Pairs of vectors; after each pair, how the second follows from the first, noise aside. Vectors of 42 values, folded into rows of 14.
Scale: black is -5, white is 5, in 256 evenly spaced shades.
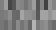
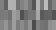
negated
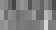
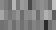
sign-scrambled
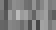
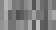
negated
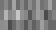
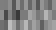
negated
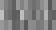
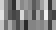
scaled up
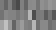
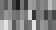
scaled up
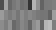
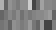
negated
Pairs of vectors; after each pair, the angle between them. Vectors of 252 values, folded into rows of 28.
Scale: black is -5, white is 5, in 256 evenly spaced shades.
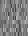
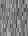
partly opposed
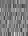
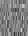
nearly opposite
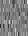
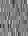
nearly parallel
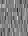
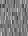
nearly opposite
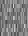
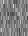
orthogonal
